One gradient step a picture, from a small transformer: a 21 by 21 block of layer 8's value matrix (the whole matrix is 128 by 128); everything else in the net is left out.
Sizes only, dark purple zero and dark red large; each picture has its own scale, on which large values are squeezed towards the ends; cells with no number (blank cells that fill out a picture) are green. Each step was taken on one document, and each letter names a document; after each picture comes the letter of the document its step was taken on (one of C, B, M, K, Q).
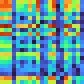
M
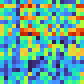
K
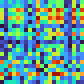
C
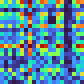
K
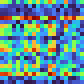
M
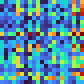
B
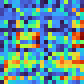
B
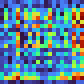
B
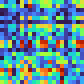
K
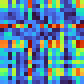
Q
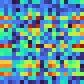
M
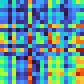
Q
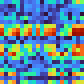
B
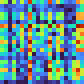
Q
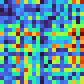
B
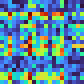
K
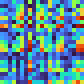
Q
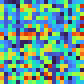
K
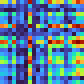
Q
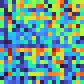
C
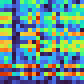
M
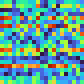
M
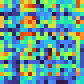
K
